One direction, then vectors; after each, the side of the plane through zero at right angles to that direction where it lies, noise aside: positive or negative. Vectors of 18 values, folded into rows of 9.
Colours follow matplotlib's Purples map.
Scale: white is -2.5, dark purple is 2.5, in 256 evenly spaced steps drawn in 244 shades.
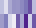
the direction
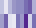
positive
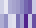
positive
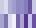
positive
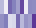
positive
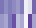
negative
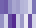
negative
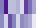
negative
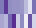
negative
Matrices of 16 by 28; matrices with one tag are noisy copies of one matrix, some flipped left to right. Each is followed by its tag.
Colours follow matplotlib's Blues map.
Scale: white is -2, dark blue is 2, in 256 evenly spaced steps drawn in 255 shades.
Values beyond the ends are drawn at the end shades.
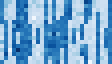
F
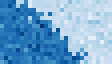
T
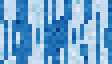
F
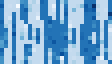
F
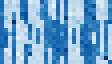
F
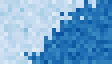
T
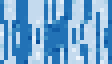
F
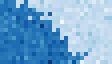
T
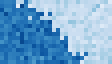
T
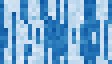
F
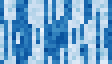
F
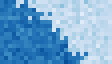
T
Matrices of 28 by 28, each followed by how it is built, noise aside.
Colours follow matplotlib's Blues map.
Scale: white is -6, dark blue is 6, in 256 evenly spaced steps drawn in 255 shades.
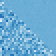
lower triangular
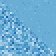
lower triangular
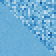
upper triangular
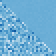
lower triangular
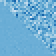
upper triangular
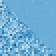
lower triangular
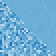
lower triangular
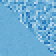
upper triangular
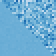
upper triangular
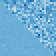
upper triangular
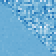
upper triangular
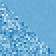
lower triangular
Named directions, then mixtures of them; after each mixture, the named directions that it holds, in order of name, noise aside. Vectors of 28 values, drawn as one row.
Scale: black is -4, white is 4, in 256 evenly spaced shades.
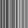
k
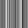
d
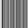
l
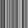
d, k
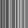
k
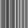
k, l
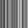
d, k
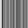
l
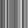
d, k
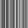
k, l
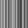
d, k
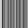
l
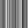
d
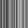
k
